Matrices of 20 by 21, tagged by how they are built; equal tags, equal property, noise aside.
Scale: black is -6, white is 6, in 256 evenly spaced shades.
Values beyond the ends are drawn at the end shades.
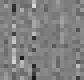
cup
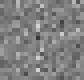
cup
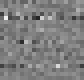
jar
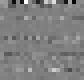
jar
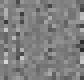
cup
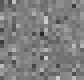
cup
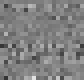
jar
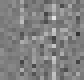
cup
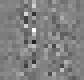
cup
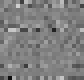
jar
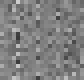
cup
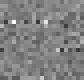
jar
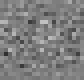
jar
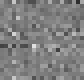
jar
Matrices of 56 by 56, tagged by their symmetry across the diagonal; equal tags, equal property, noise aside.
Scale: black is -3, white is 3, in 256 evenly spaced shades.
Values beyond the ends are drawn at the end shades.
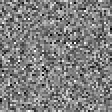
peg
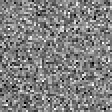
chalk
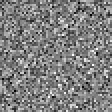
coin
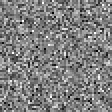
peg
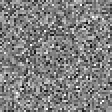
coin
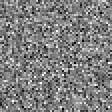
peg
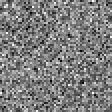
coin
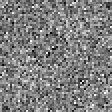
coin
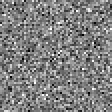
peg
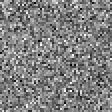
chalk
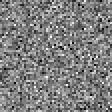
chalk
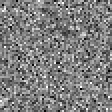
chalk
